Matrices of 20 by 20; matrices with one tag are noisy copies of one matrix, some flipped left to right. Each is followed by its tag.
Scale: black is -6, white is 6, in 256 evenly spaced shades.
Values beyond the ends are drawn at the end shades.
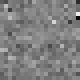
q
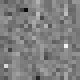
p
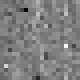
p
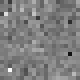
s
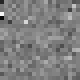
q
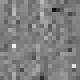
p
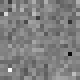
s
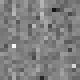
p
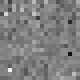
s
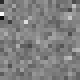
q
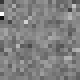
q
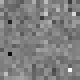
s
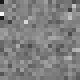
q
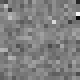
q
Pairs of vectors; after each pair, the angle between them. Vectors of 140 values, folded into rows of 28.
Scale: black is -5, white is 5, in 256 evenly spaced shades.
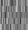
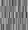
partly aligned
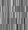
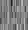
nearly opposite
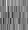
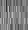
nearly opposite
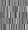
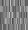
partly aligned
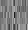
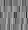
partly aligned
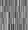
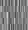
nearly parallel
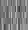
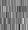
partly aligned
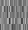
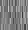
orthogonal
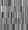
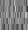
orthogonal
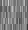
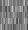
nearly parallel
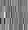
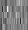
orthogonal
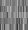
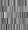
orthogonal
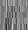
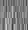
nearly opposite
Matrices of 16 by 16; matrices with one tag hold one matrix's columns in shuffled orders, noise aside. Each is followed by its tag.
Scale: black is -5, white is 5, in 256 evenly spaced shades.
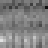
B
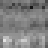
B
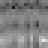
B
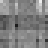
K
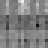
K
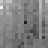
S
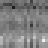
B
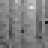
S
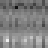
B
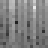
S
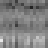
B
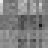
K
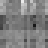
K
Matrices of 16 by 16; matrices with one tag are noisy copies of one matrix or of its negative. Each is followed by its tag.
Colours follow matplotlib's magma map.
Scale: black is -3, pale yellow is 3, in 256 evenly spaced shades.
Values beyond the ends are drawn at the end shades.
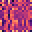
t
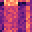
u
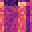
u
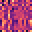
t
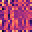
t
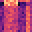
u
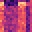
u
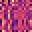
t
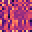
t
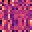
t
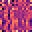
t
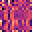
t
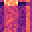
u
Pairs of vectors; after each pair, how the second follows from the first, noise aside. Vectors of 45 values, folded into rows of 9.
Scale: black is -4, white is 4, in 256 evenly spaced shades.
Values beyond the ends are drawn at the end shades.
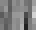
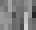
negated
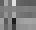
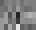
wrapped around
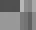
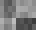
reversed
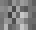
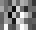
scaled up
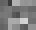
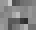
negated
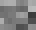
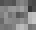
negated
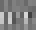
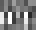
scaled up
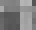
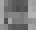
wrapped around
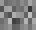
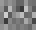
reversed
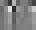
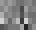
reversed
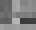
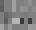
partly zeroed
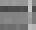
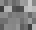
sign-scrambled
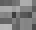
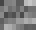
reversed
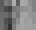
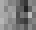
wrapped around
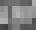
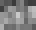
reversed
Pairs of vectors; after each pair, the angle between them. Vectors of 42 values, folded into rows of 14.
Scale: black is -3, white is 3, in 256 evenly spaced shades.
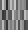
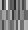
nearly opposite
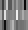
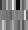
orthogonal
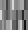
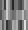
nearly opposite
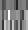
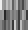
partly opposed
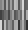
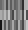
nearly opposite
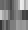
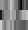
nearly opposite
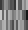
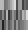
nearly opposite
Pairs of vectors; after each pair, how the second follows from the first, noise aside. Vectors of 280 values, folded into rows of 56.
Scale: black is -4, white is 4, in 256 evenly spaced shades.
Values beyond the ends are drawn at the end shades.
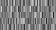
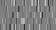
partly zeroed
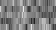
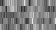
reversed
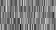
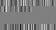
partly zeroed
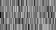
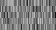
reversed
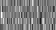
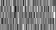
reversed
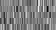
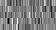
reversed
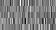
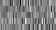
sign-scrambled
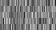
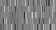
partly zeroed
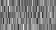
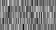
sign-scrambled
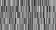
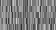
reversed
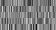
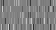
partly zeroed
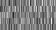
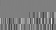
partly zeroed
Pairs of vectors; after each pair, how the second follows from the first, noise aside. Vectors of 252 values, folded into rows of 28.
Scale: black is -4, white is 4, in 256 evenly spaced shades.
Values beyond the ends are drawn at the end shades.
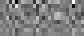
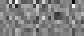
negated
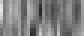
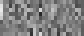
sign-scrambled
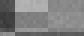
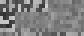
sign-scrambled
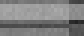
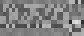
sign-scrambled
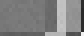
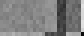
negated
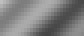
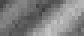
negated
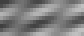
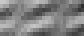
negated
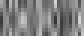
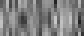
negated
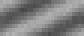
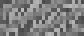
sign-scrambled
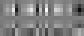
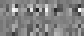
sign-scrambled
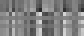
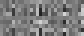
sign-scrambled
